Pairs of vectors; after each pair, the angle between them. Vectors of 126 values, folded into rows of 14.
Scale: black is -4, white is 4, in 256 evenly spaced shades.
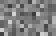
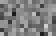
nearly opposite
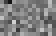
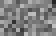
partly opposed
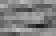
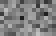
orthogonal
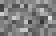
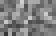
partly aligned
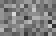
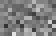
partly opposed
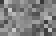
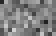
partly aligned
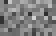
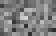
orthogonal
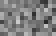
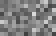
nearly opposite
